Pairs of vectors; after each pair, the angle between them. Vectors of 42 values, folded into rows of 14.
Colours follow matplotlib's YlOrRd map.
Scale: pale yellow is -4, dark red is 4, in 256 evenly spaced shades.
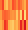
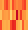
partly opposed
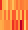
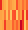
nearly parallel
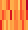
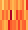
partly aligned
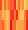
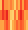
nearly opposite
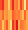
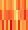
partly opposed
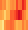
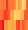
nearly opposite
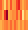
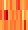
nearly parallel
